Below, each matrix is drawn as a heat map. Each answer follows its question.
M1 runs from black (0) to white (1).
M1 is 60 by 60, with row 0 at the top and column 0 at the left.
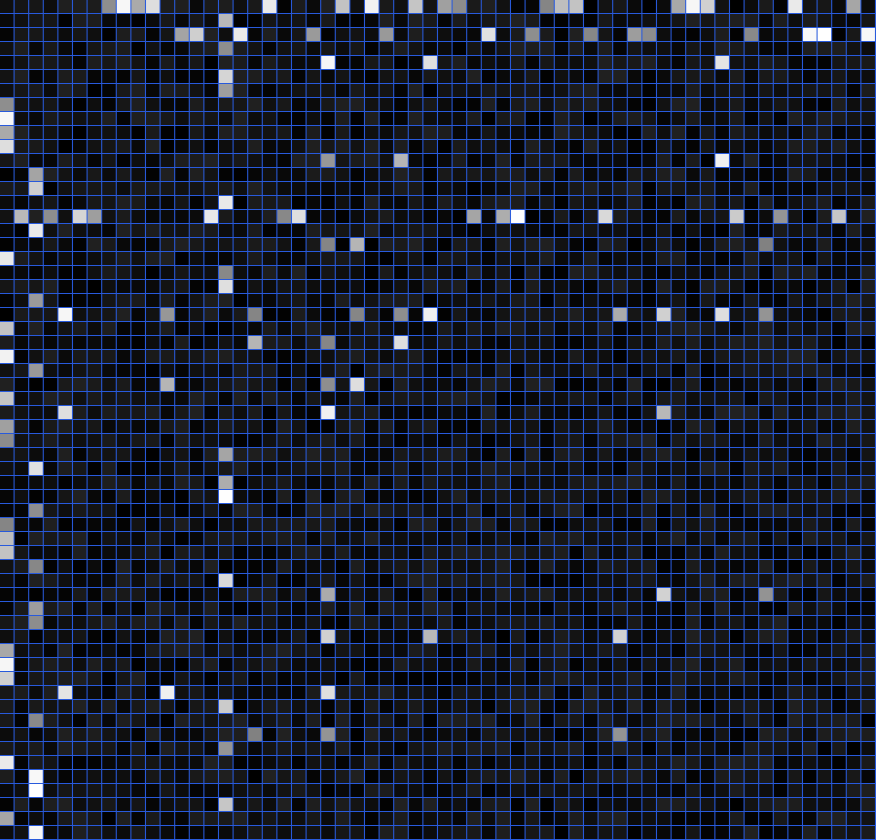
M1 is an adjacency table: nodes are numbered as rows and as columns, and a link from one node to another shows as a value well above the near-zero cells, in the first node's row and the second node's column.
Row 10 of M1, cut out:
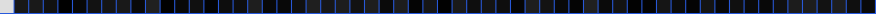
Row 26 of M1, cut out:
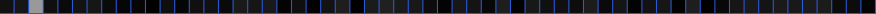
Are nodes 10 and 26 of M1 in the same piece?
no
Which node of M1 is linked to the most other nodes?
node 0
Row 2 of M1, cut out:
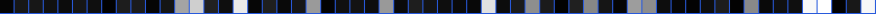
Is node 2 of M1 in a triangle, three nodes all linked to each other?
no
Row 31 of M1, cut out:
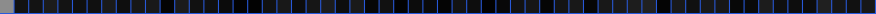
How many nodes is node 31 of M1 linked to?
1
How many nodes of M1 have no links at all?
0
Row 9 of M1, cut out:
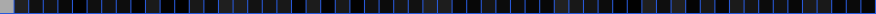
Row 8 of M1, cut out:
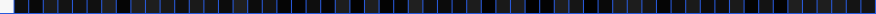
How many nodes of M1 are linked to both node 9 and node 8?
1
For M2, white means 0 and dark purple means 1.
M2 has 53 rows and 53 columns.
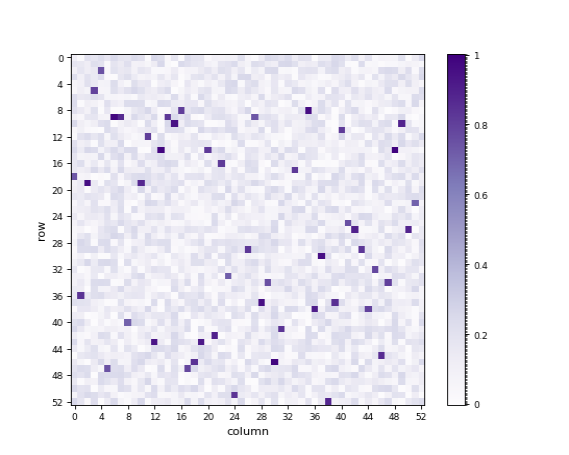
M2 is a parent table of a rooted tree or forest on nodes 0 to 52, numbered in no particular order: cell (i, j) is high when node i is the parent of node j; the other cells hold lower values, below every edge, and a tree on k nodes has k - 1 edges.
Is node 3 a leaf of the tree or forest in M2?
yes
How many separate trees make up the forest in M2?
5
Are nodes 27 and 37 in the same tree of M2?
no
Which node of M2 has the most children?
9
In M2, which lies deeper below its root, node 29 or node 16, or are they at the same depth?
node 16
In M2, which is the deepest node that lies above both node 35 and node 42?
29
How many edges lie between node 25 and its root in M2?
0
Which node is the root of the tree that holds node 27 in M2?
9
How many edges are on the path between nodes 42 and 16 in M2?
8
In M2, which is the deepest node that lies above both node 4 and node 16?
43
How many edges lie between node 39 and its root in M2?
5
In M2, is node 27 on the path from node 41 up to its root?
no
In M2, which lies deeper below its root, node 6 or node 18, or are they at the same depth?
node 18
